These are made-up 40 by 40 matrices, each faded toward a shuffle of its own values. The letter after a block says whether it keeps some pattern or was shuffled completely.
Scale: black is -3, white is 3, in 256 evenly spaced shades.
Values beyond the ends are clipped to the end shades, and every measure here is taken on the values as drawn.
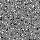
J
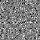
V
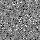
J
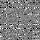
V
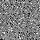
J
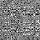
V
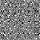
V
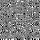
V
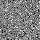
J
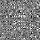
V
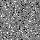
J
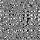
V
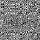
V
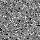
J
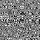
V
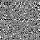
V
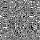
V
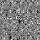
V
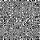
V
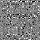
V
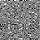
V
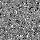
J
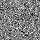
J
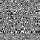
V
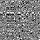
V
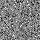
J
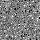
J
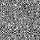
V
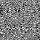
V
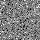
J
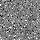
J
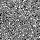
J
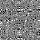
V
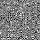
V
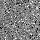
J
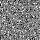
J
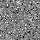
J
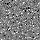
J
